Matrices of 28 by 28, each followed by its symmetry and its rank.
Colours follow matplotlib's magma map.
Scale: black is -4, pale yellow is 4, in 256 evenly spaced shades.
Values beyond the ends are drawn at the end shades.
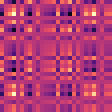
symmetric, rank one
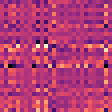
neither, rank two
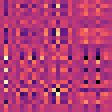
neither, rank two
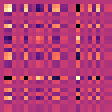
symmetric, rank one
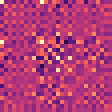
symmetric, rank three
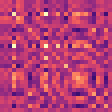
symmetric, rank three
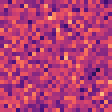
neither, full rank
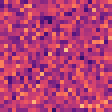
neither, full rank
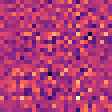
neither, rank five
